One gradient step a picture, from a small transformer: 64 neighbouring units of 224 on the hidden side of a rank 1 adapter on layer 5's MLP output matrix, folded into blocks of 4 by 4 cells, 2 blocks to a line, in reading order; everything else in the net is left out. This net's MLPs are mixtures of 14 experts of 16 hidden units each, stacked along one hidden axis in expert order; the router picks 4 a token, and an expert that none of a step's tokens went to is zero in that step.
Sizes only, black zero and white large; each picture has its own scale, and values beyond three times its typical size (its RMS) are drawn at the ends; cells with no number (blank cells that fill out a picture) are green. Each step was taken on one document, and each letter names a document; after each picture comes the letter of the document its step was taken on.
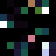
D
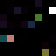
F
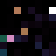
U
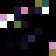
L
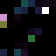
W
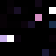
F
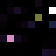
F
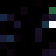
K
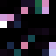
L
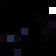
U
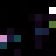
U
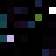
F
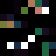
D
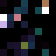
W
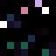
D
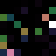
K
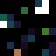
D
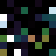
U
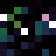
K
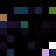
K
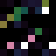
L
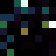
K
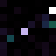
U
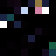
D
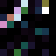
W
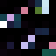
L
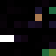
F
